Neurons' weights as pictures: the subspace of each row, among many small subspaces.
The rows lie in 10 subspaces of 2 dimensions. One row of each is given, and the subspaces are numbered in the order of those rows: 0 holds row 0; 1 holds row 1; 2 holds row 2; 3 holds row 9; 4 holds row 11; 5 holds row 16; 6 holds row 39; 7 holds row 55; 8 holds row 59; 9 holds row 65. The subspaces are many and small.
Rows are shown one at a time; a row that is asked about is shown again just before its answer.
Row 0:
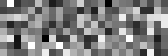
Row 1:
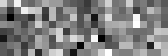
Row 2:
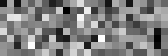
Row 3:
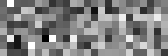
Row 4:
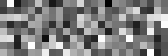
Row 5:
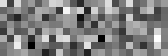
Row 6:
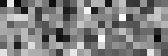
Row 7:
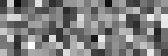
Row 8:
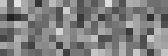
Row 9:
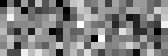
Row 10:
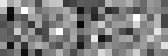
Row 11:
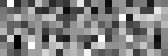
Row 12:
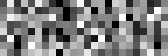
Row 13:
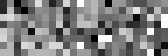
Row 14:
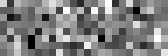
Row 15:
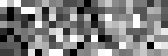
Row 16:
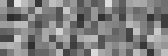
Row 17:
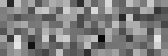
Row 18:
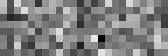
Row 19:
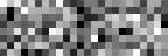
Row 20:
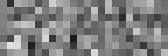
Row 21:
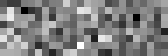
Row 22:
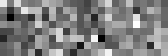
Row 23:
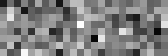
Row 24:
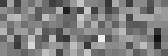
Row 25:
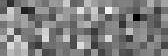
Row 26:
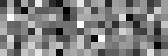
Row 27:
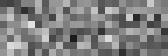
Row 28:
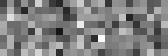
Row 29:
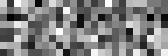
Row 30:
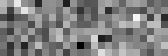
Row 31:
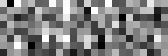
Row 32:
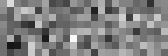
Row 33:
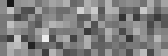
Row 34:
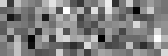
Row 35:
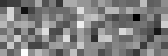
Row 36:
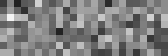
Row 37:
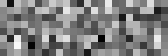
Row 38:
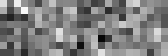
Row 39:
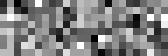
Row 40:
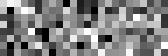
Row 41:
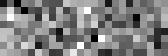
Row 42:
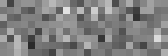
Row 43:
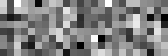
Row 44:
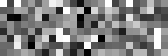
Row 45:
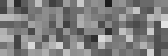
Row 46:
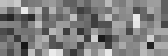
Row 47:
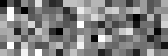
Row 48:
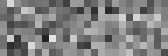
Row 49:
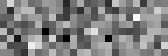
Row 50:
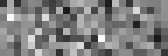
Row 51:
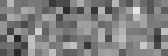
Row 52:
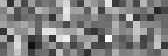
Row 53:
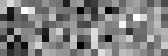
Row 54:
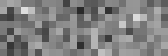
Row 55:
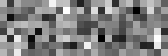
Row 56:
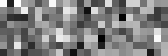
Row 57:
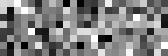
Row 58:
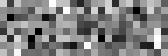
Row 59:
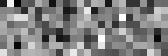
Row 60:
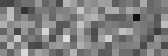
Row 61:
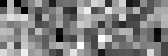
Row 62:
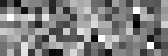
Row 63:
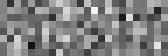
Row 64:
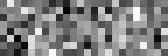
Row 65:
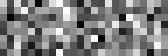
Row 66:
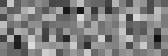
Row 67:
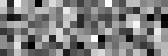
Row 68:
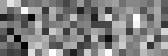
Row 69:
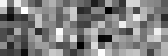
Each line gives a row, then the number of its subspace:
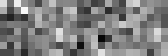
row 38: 8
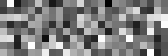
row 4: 0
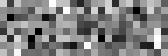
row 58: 7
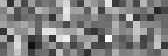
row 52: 3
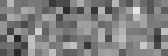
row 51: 7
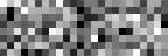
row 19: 3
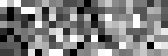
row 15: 1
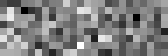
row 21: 2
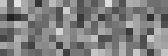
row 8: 5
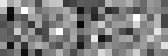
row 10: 9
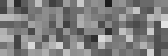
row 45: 0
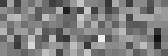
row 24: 2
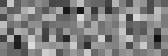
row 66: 2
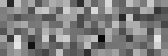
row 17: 4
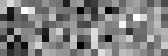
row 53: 4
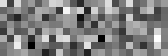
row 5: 2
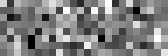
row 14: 1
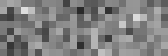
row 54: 4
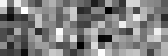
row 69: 8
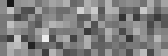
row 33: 0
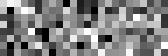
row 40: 0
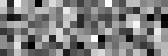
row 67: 6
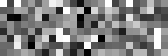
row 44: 2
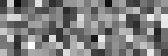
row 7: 6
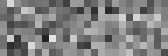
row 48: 6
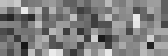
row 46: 7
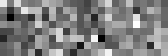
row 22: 1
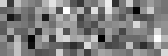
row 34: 1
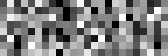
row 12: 9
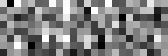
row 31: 8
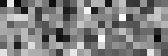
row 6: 8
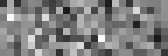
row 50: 1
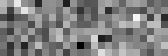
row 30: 6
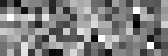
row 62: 7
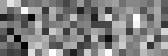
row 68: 7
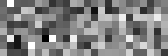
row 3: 6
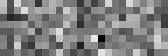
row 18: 4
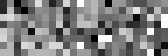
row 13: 0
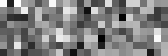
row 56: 8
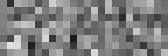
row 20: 5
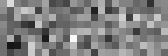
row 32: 5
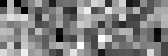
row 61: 8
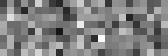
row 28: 9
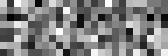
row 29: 5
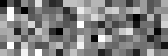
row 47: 9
